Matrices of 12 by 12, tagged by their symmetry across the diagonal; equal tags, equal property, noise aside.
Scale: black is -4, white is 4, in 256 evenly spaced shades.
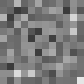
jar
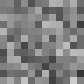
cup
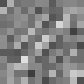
jar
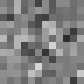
cup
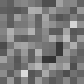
jar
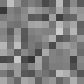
cup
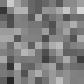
cup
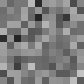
jar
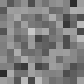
jar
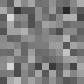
cup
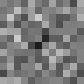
jar
